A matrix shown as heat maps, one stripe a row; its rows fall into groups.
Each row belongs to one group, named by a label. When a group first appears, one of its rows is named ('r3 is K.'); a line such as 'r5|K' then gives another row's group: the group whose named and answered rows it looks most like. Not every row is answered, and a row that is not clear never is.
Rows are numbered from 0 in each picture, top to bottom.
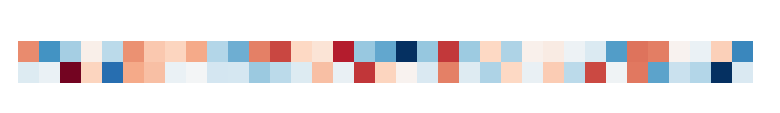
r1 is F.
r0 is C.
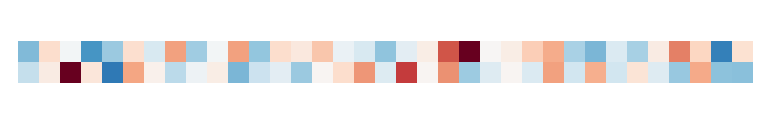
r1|F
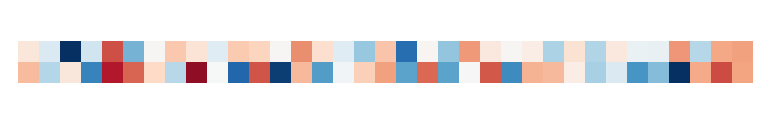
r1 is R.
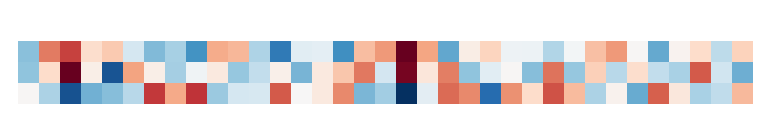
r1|F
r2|C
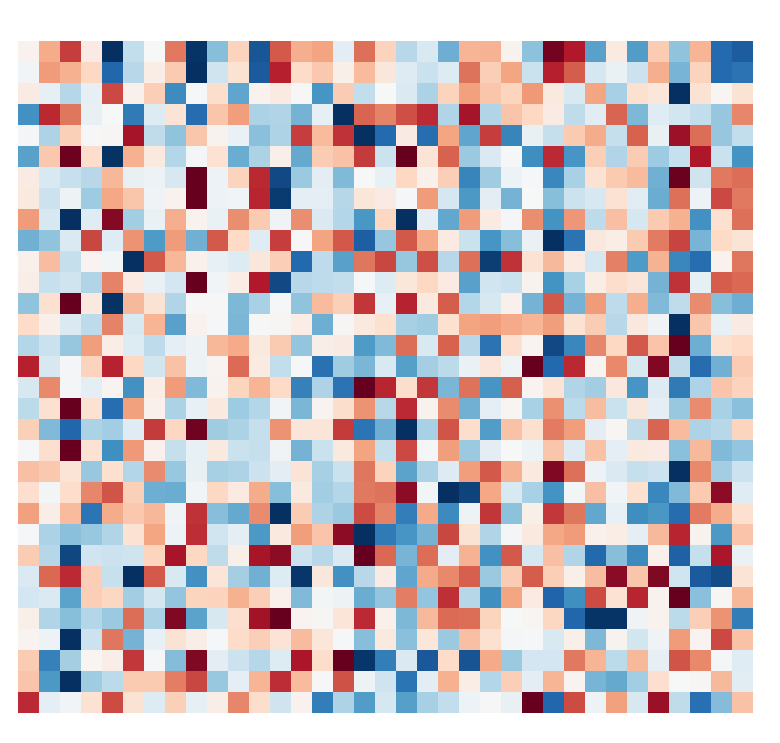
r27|C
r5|F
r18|C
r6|R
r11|R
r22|R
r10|C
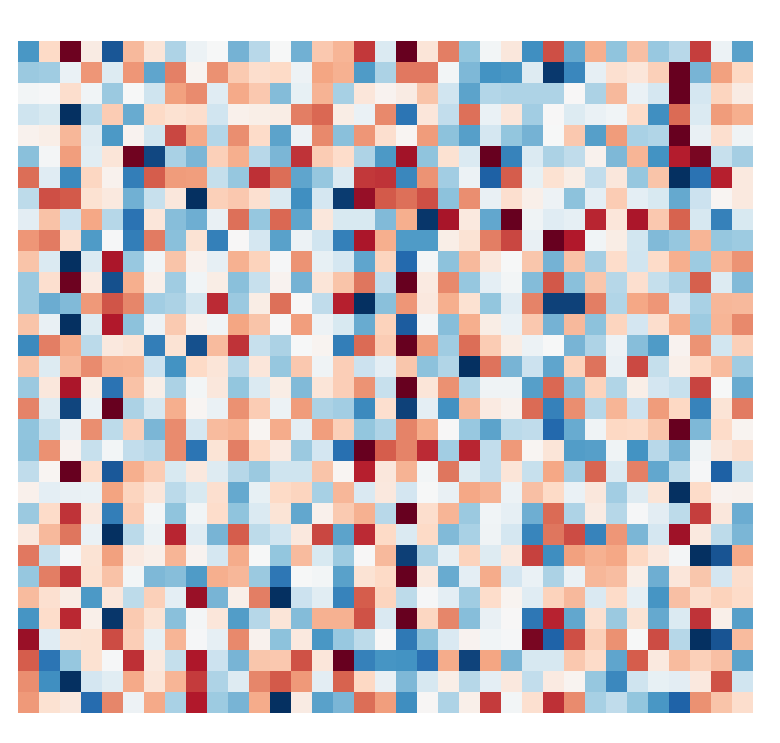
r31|R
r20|F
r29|C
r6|C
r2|R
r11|F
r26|R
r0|F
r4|R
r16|F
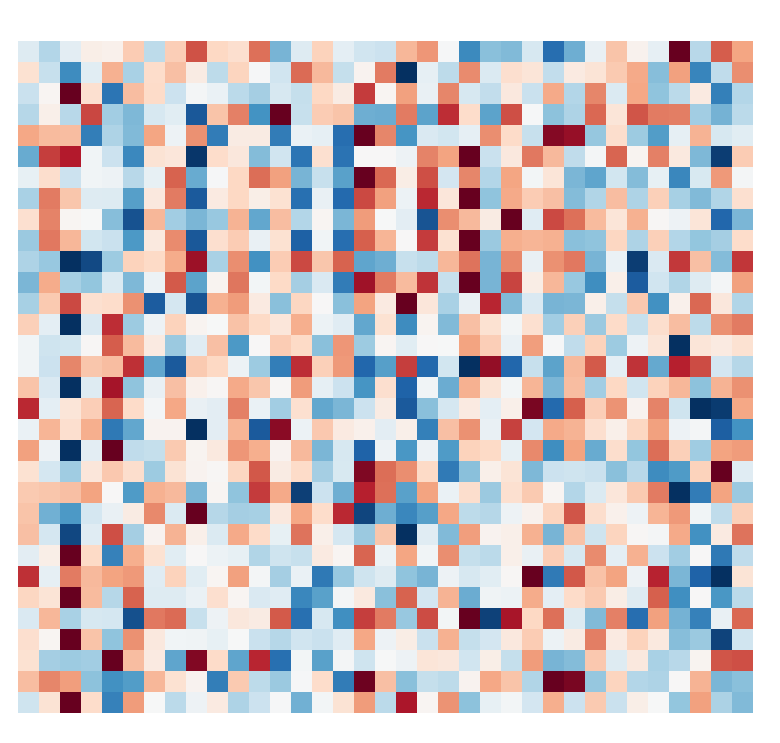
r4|R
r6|C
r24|F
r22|C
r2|F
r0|R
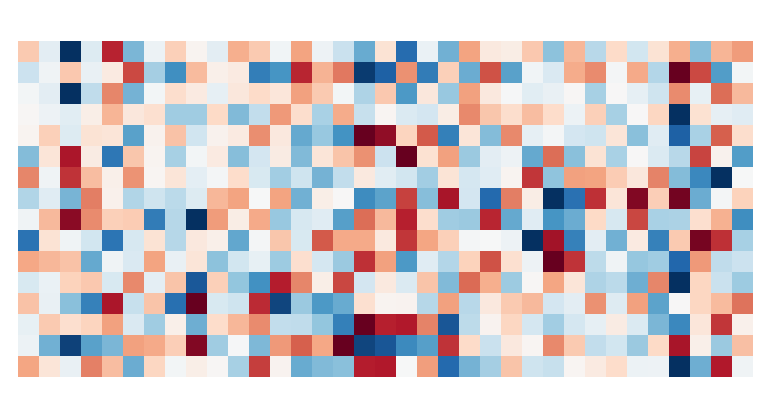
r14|C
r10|R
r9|F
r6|F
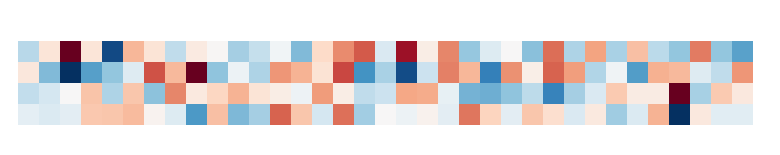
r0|F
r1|C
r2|R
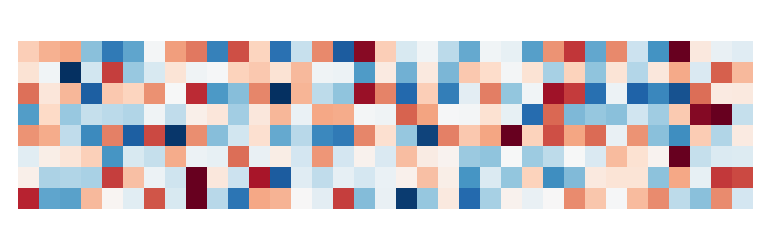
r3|F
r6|R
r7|C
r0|R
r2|R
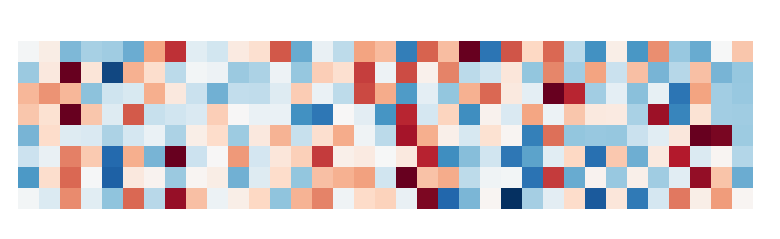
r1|F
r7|R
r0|C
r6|F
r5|R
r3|F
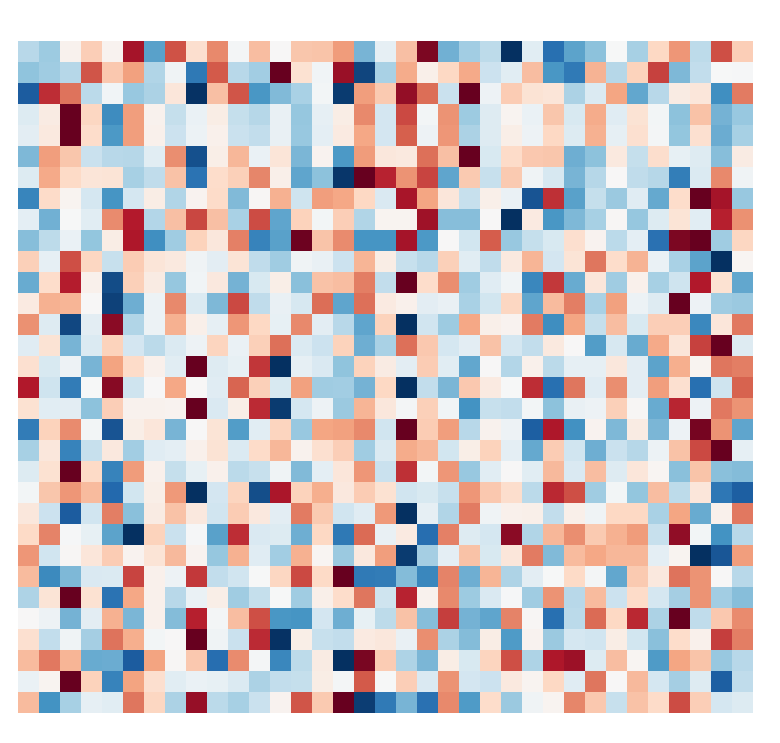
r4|F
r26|F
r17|R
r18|F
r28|R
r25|C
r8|R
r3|F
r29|R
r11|F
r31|C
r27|R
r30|F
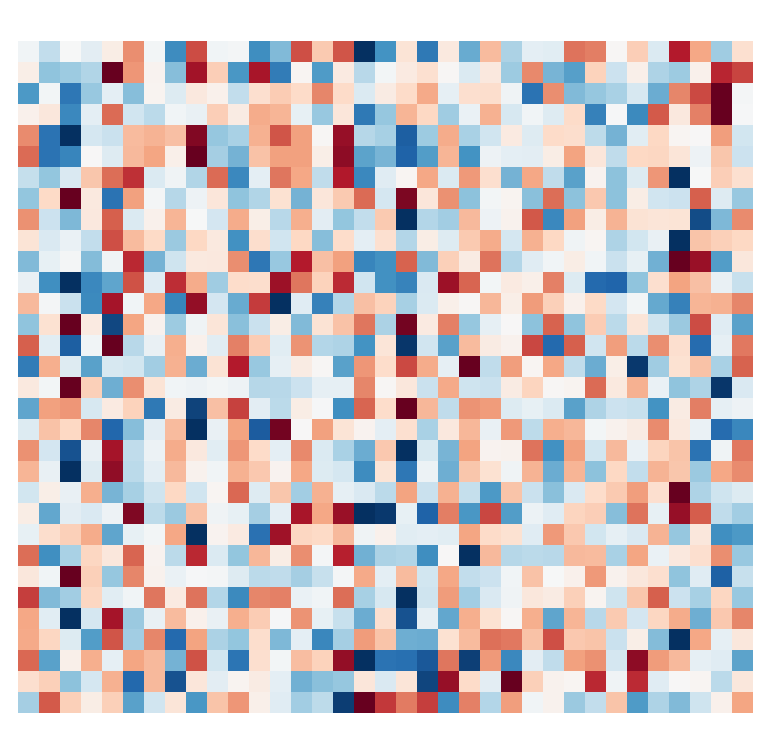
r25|F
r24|C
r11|C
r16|F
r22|C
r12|R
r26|C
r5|C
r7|F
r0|C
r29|C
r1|R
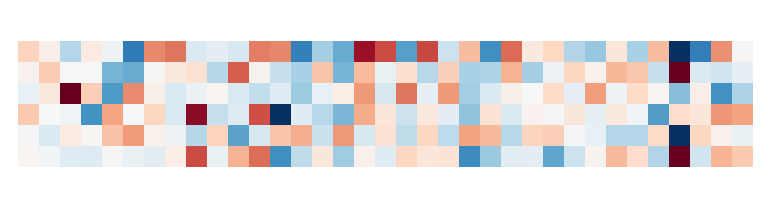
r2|F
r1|R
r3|R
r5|R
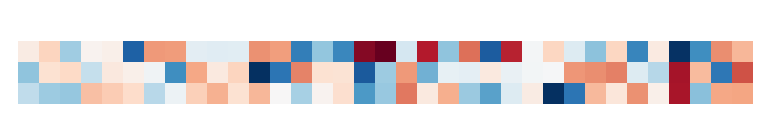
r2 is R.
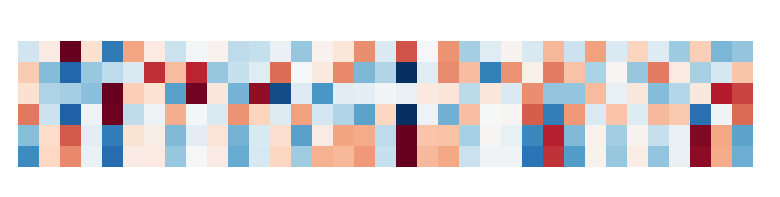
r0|F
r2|R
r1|C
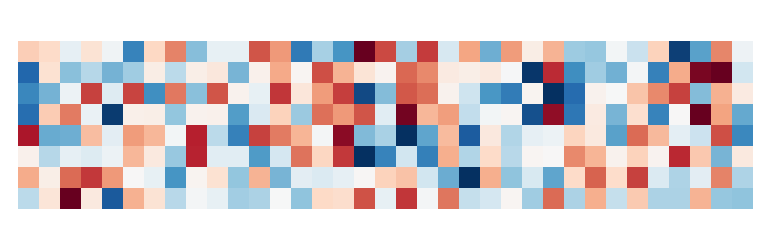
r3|F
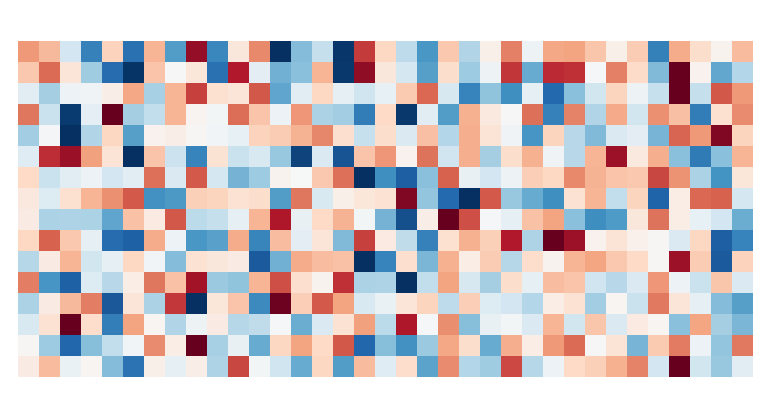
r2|R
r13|F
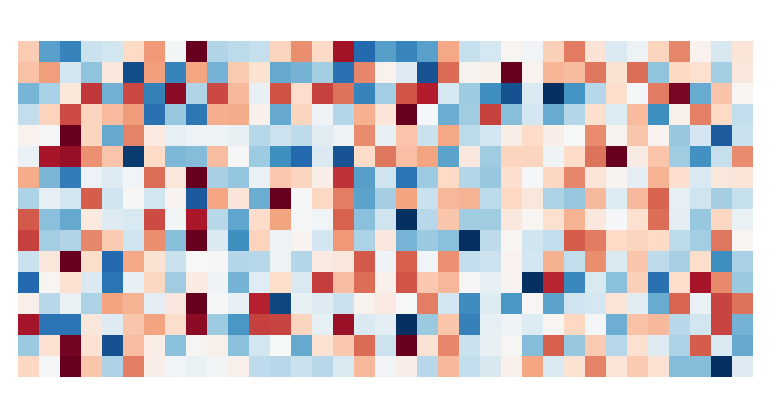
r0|C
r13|C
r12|R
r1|R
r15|F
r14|F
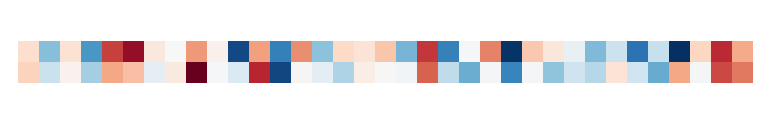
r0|R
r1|R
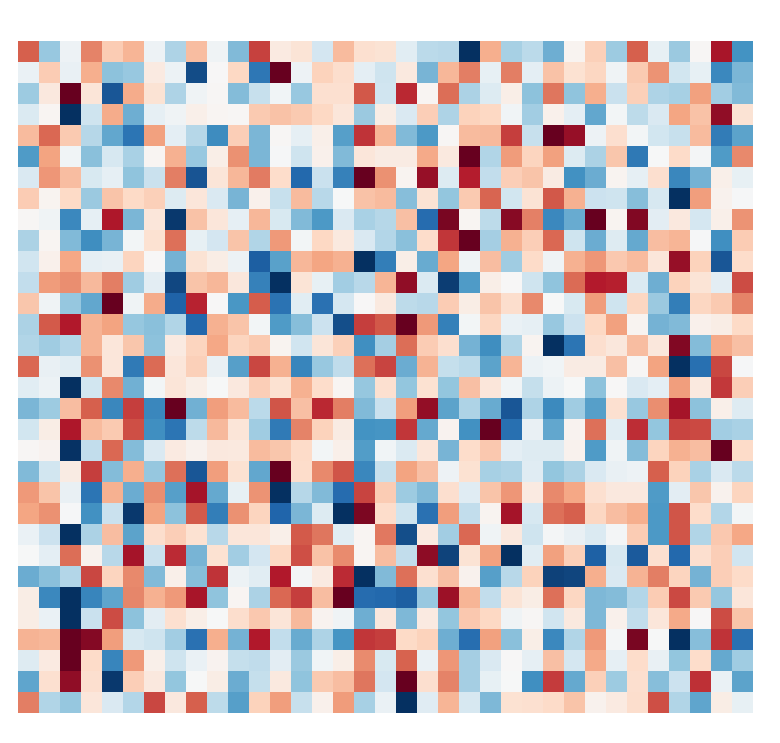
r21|R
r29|F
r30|F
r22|R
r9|C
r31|C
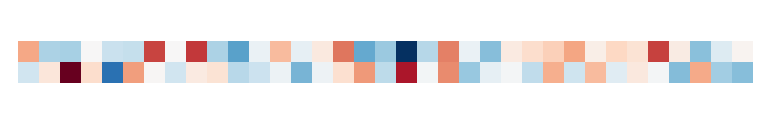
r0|C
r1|F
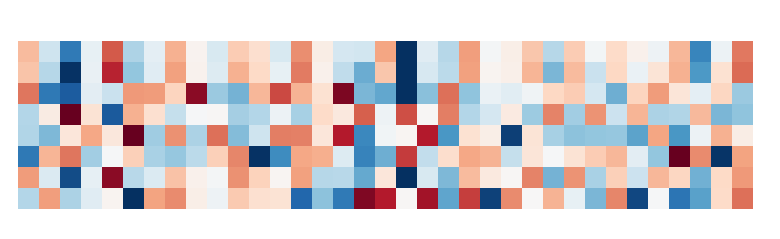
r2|C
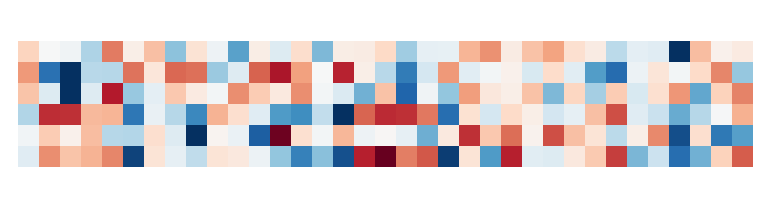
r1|C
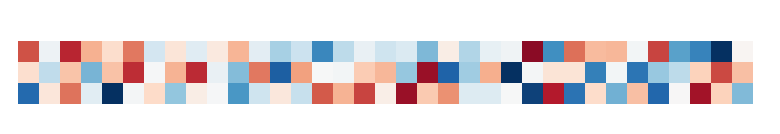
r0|F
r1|R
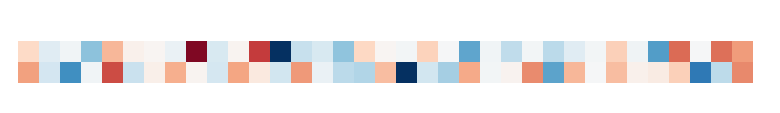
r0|R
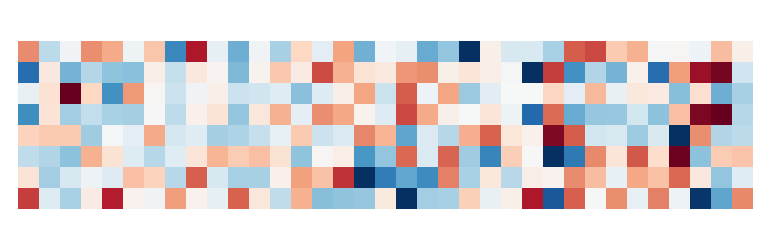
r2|F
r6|C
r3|F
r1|F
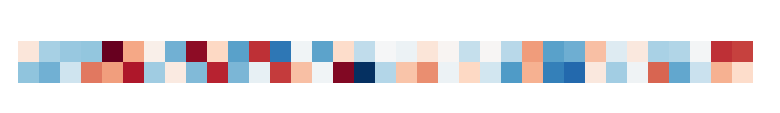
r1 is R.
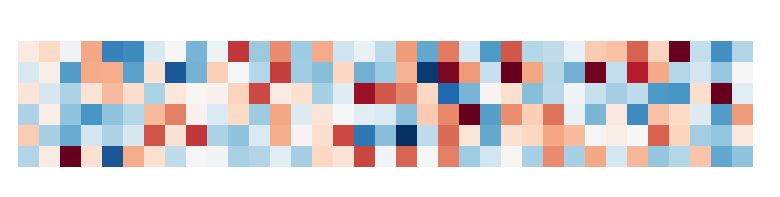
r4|C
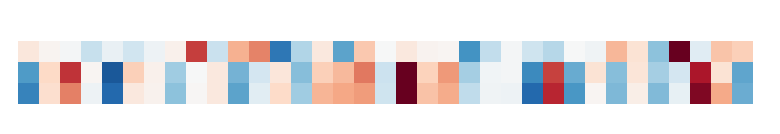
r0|R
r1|F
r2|F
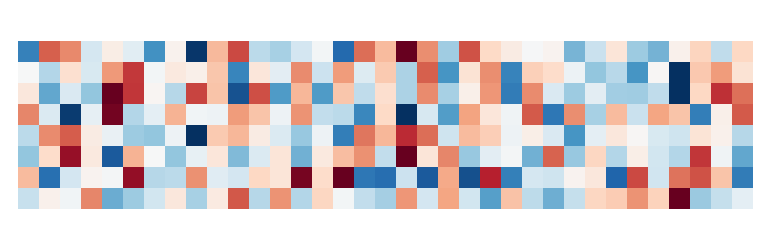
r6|C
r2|R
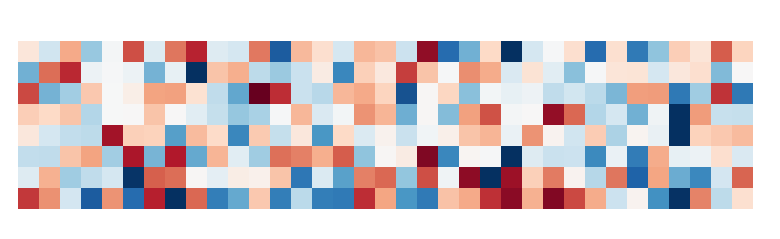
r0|R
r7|R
